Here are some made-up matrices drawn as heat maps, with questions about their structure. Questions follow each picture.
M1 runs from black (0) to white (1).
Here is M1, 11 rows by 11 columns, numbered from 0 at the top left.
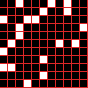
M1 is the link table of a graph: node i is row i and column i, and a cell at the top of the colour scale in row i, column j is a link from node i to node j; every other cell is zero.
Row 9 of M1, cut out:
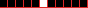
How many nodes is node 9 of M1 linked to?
1
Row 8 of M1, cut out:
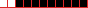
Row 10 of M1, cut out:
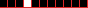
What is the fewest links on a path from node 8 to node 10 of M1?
4
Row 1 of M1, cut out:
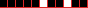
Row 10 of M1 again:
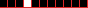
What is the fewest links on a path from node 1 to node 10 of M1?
5
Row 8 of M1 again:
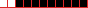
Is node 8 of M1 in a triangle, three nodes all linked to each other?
no
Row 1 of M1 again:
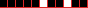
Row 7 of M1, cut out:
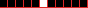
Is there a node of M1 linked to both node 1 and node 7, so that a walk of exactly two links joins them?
yes
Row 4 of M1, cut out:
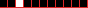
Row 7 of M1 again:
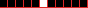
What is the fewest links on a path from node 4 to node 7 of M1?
6
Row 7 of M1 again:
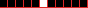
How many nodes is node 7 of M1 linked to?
1
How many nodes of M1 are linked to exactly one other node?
5
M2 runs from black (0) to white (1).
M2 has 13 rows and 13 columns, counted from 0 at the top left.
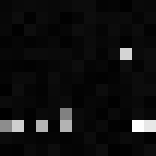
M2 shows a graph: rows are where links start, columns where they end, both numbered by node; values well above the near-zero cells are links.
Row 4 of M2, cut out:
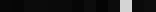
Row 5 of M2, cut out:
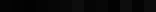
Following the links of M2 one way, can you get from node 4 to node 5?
yes
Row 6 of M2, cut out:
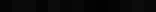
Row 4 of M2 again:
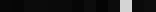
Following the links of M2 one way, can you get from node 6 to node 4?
no
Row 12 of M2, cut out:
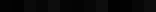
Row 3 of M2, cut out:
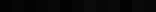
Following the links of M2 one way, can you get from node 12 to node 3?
no
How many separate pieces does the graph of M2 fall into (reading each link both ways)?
5
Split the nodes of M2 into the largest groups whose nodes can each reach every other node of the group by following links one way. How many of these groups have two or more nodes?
0
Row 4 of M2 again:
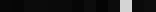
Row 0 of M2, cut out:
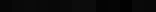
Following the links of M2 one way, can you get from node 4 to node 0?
yes
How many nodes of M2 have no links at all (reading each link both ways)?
4
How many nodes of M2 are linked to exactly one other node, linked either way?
7
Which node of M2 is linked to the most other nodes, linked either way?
node 10
